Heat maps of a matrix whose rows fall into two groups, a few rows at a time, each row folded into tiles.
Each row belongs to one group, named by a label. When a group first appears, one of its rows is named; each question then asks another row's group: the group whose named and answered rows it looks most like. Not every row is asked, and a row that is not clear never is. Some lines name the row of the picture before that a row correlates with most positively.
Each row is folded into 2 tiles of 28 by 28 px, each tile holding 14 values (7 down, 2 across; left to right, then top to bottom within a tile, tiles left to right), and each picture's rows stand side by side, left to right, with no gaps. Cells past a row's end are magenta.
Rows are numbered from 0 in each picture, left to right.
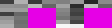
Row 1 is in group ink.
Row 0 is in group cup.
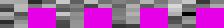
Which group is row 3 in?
ink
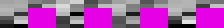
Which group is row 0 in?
ink
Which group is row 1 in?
ink
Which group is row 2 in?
ink
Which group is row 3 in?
ink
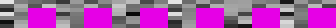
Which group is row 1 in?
cup
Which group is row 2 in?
ink
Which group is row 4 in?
ink
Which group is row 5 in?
cup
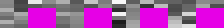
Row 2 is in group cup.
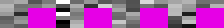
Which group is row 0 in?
ink
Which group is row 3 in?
ink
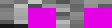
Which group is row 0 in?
ink
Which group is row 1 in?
cup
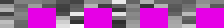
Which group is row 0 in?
cup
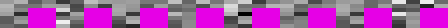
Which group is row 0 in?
ink
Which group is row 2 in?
ink
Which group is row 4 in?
ink
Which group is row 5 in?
ink
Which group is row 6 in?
ink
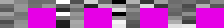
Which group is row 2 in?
cup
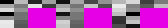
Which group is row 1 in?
cup
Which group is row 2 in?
ink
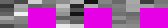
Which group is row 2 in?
cup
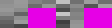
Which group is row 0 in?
ink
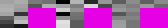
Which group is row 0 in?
ink
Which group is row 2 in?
cup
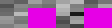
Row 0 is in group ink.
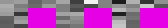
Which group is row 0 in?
ink
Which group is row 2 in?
cup
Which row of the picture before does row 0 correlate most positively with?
1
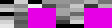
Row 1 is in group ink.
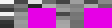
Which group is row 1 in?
cup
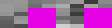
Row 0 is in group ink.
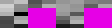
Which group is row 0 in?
ink
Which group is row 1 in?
ink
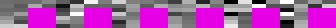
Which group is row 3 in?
cup
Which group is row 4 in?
cup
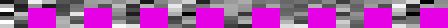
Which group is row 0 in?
cup
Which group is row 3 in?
ink
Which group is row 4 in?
ink
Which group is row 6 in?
cup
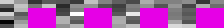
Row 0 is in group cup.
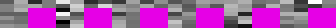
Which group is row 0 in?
cup
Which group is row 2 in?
cup
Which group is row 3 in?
cup
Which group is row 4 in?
ink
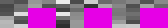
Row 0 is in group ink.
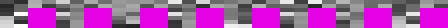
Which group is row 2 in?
ink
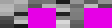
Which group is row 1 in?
cup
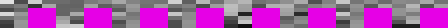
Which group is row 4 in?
ink
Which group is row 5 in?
ink
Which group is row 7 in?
ink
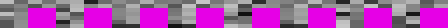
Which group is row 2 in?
ink
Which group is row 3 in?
ink
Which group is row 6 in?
cup
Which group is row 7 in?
ink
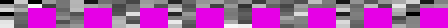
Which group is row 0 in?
cup
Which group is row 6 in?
cup
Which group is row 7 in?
ink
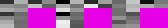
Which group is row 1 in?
cup
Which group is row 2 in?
cup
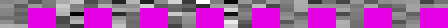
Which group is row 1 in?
ink
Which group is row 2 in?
cup
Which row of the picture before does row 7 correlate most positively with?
2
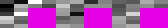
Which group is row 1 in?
ink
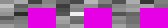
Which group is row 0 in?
ink
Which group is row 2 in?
cup
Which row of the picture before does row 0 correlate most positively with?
1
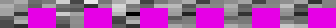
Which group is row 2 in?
ink
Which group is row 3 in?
ink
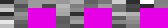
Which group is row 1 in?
ink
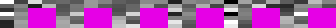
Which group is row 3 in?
cup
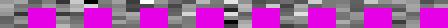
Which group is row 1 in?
cup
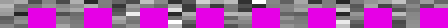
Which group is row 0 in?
ink
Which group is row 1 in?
cup
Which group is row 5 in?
cup
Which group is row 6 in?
cup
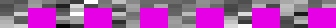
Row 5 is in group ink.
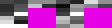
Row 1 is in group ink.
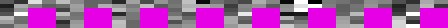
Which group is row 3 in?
cup
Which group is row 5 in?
cup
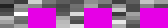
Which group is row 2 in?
cup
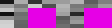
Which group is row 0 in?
cup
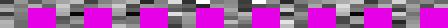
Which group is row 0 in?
cup
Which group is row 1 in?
ink
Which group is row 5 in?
cup
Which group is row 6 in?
ink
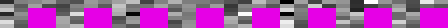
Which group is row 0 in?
cup
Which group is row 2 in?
ink
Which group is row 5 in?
cup
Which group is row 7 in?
cup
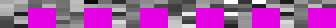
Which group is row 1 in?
cup
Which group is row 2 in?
cup
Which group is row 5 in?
cup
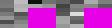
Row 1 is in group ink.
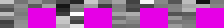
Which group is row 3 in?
cup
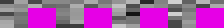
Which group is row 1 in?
ink
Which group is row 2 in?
ink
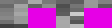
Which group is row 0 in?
ink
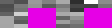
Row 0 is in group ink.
